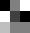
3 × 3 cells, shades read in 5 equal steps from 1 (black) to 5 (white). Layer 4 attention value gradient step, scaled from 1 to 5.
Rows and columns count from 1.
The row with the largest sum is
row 3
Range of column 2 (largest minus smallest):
1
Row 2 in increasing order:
1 2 5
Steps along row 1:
up up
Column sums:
10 8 9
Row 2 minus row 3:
1 -1 -2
